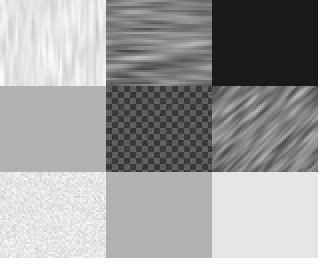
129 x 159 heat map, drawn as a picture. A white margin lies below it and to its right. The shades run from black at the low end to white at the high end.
It is made of 3 by 3 panels. Panel 1,1: very high, streaked downward, faint in contrast. Panel 1,2: middling, streaked across. Panel 1,3: very low, flat. Panel 2,1: high, flat. Panel 2,2: low, checkered. Panel 2,3: middling, slanting up to the right. Panel 3,1: very high, fine-grained, faint in contrast. Panel 3,2: high, flat. Panel 3,3: very high, flat.
